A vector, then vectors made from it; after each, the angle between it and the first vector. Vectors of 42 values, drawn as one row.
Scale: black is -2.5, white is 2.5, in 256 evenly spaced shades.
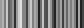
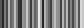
nearly opposite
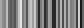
nearly parallel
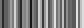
nearly opposite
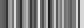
nearly opposite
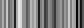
nearly parallel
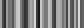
partly aligned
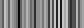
partly opposed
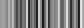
partly opposed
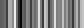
nearly opposite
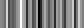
partly aligned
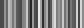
nearly opposite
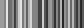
nearly parallel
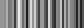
nearly parallel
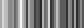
partly aligned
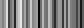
nearly parallel
